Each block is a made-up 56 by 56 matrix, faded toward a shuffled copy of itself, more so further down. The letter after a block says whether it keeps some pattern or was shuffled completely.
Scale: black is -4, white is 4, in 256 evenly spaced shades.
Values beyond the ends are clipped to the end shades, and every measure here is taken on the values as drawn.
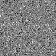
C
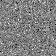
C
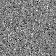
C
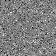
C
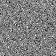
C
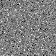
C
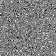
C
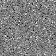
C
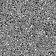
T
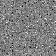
C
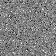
T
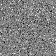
T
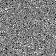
C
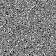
T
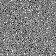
T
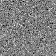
C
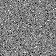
T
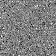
C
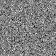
T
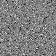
C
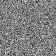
T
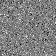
T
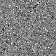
C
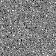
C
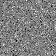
C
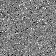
T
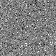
C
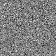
T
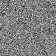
T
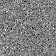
T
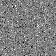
T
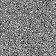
T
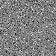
C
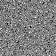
T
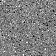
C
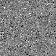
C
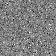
T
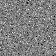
T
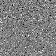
C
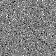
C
